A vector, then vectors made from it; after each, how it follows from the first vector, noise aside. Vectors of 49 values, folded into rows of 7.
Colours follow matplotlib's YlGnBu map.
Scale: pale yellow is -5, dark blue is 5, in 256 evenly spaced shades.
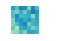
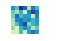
scaled up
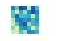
scaled up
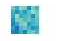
negated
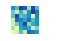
scaled up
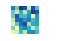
scaled up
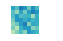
copied
